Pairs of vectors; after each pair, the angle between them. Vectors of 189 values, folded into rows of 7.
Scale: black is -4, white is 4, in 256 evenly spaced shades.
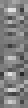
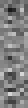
nearly opposite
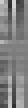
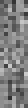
partly opposed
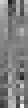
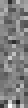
partly aligned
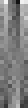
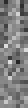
partly opposed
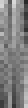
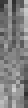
nearly opposite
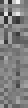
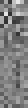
nearly parallel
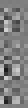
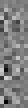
nearly parallel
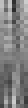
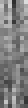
nearly parallel
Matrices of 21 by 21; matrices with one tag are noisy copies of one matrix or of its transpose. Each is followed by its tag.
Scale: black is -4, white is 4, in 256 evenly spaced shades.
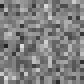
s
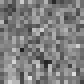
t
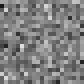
s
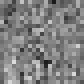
t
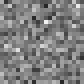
s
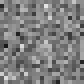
s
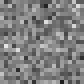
s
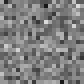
s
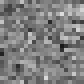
t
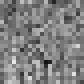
t
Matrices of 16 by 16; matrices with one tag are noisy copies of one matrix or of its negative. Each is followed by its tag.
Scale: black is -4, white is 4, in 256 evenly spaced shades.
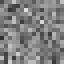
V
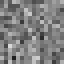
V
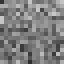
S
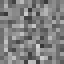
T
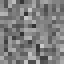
T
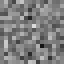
T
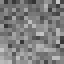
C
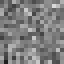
V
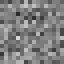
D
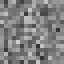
T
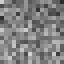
S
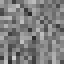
V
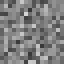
T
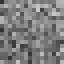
S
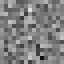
T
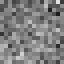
C
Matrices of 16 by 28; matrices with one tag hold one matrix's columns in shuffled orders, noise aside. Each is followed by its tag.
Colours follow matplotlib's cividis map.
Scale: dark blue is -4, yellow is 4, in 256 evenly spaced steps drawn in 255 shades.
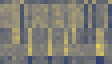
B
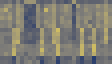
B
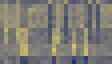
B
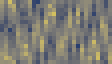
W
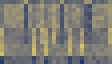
B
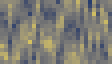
W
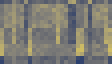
B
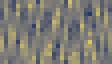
W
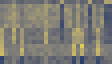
B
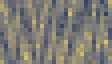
W
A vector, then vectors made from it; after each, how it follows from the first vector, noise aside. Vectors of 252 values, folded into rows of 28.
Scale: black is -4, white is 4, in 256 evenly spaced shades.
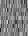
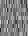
copied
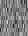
copied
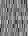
copied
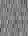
shrunk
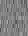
shrunk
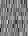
copied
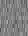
shrunk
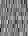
copied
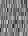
copied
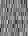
copied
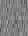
shrunk
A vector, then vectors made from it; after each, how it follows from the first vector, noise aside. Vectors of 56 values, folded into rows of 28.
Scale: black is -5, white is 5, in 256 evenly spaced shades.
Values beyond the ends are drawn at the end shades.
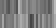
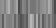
negated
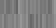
shrunk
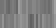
shrunk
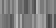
wrapped around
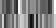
scaled up
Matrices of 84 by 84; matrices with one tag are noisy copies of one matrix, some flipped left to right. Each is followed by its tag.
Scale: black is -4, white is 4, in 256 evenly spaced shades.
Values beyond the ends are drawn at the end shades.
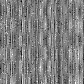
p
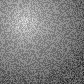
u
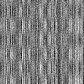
p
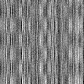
p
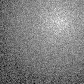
u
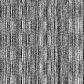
p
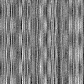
p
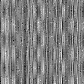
p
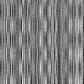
p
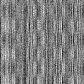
p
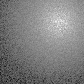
u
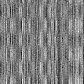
p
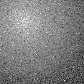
u
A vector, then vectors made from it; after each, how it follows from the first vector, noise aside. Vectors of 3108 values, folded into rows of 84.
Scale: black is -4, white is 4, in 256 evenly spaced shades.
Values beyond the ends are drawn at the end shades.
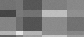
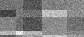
copied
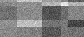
reversed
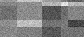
reversed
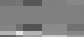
partly zeroed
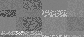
partly zeroed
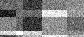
scaled up
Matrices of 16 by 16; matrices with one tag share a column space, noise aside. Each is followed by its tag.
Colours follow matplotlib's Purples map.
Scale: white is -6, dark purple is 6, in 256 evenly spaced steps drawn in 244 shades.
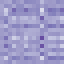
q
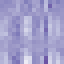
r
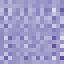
q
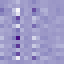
q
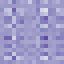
q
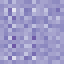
q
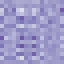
q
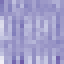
r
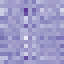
q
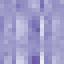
r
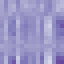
r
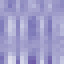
r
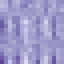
r
